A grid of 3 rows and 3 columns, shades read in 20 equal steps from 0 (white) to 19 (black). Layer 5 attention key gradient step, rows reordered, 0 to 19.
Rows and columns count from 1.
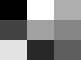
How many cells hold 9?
1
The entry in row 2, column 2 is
7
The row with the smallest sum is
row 1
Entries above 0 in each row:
2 3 3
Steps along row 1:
down up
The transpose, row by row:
19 14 2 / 0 7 16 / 6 9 12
